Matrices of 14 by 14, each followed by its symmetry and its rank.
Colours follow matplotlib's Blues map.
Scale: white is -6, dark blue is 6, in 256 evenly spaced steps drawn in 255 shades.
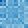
symmetric, rank three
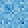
symmetric, rank three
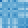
symmetric, rank two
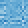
neither, rank three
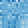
neither, rank three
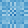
symmetric, rank two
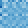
neither, rank two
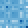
symmetric, rank two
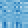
neither, rank two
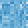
neither, rank three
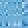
neither, rank two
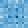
symmetric, rank two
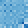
symmetric, rank three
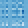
neither, rank two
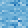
neither, rank three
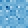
symmetric, rank three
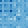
symmetric, rank two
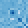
symmetric, rank three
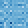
neither, rank three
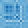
symmetric, rank two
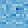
neither, rank three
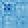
symmetric, rank three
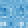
neither, rank two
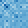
symmetric, rank three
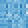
neither, rank three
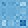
symmetric, rank two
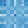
symmetric, rank two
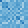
symmetric, rank three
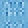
neither, rank two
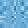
neither, rank two
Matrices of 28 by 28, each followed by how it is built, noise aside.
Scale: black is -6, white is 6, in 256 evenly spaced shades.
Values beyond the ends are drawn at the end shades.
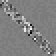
banded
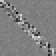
banded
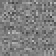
low rank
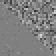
upper triangular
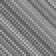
Toeplitz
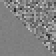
upper triangular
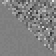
upper triangular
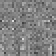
low rank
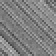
Toeplitz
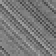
Toeplitz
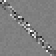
banded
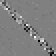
banded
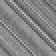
Toeplitz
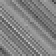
Toeplitz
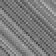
Toeplitz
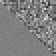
upper triangular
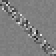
banded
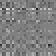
low rank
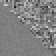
upper triangular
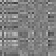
low rank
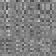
low rank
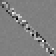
banded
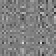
low rank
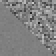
upper triangular
